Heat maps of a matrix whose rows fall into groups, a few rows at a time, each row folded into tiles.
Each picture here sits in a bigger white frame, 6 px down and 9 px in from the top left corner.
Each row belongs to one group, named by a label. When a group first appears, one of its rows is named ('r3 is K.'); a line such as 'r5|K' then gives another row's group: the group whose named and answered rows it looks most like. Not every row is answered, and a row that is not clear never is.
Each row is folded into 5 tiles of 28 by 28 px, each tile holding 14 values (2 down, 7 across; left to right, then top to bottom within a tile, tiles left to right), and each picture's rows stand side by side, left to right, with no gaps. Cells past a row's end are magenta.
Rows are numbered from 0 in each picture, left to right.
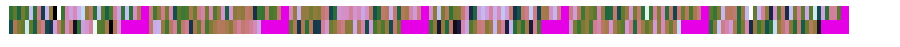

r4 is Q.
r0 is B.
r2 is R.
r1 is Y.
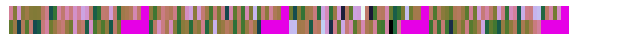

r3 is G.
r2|B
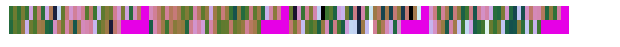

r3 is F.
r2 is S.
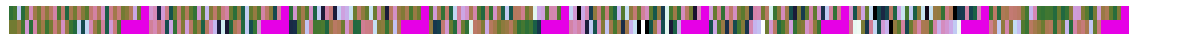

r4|F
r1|F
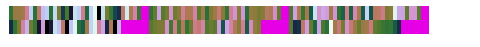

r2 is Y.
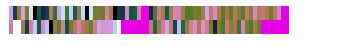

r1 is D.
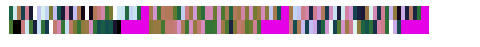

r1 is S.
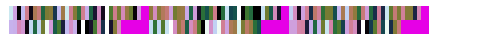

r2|F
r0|F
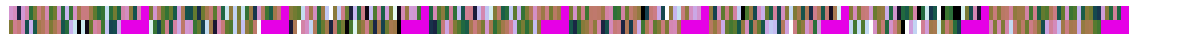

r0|F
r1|Q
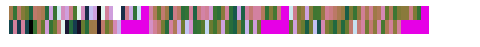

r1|F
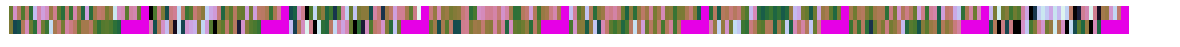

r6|G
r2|D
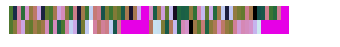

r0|S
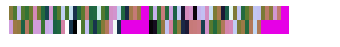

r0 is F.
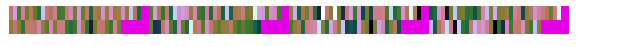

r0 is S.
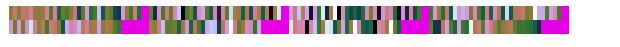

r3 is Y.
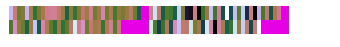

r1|Q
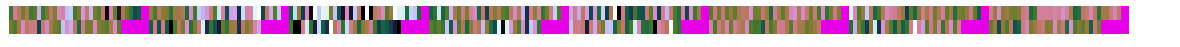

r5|Q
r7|R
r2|Y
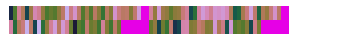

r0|D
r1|R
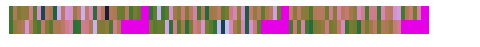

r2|G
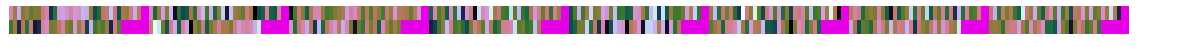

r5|S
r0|R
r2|D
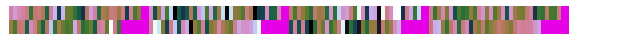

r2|G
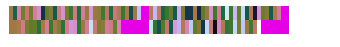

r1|Q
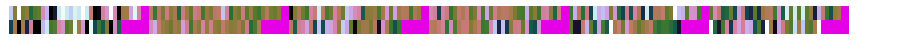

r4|Y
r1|B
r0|R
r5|Q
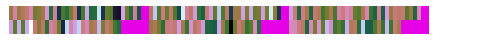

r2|F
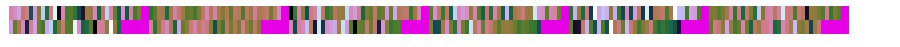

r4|Y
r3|Y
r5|B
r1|D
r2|D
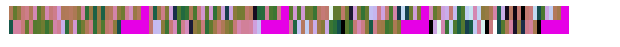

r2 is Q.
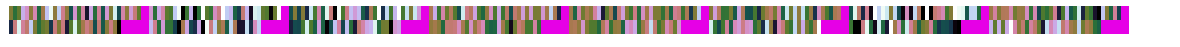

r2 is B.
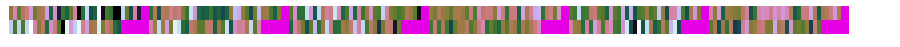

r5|R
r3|G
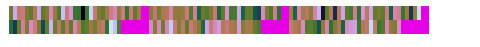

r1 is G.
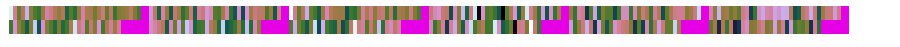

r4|D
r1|F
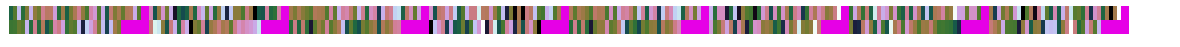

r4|G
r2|G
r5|D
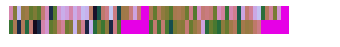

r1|G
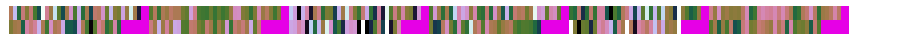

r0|S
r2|F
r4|Q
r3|Y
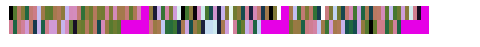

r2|S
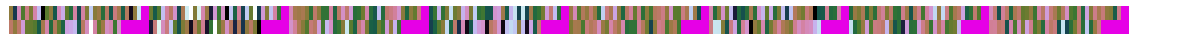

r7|F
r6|Q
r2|F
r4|S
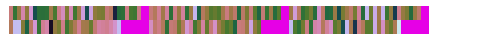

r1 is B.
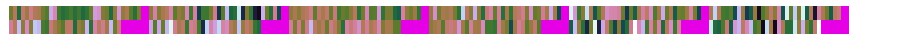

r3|S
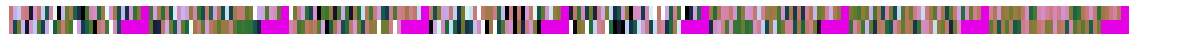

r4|Q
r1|Y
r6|B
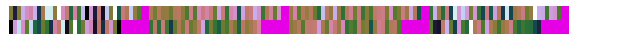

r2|S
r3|Y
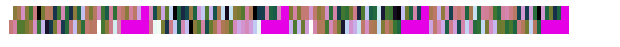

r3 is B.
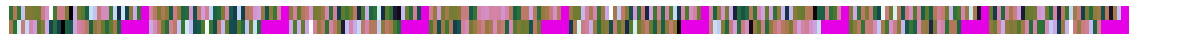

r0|Q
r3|R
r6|S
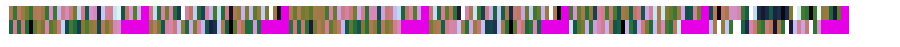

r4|Q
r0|G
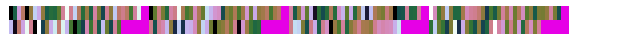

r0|D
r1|D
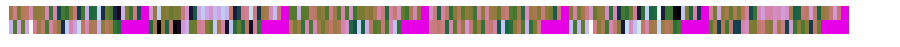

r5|R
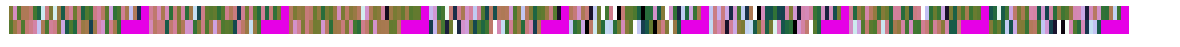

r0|S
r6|B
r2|B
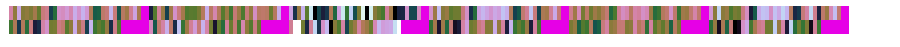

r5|R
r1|D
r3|R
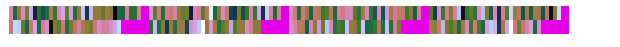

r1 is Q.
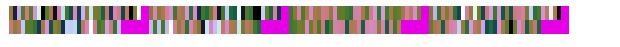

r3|S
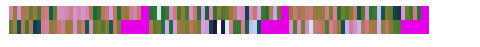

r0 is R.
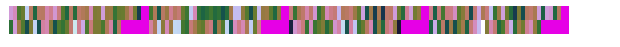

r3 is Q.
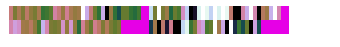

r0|B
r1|R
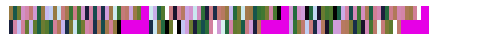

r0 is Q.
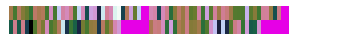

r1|F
